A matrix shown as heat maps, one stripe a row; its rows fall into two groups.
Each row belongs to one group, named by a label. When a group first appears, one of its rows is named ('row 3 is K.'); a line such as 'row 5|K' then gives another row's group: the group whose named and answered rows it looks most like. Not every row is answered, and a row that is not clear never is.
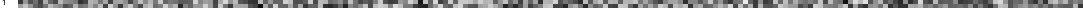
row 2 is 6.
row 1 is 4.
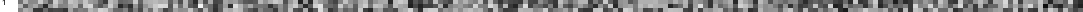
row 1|6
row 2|6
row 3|4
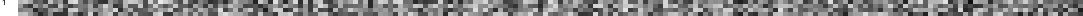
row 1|6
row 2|4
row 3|6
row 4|4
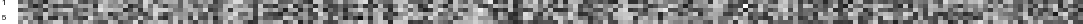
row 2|4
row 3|6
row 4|4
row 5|4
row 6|6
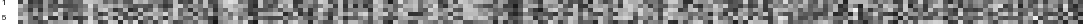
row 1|4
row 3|4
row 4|6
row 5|4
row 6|6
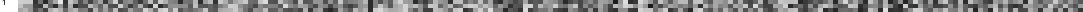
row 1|6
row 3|6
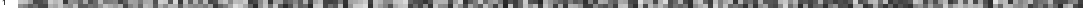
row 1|6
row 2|6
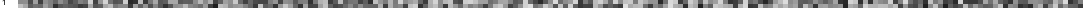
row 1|4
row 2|4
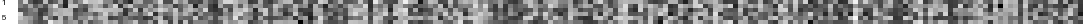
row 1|4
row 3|6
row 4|6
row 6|6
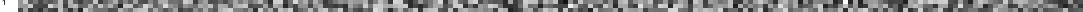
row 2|6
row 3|4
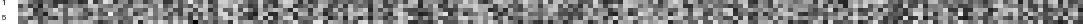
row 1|4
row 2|4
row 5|4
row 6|6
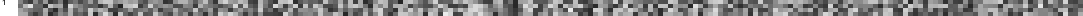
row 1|4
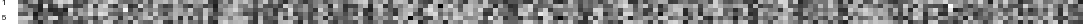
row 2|4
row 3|4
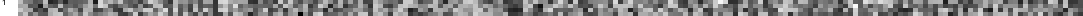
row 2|4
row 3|6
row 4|6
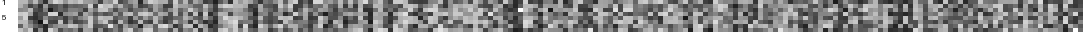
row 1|6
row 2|4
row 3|4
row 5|4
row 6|4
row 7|6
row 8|6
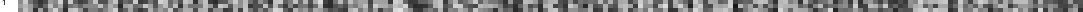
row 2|6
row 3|6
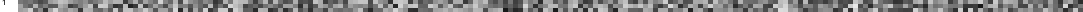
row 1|6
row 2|4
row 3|6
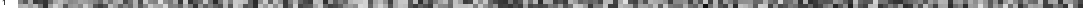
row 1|6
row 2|6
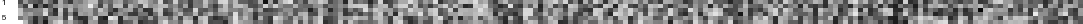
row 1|4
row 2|6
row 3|4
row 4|4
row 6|6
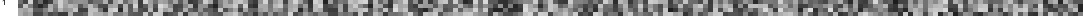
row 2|6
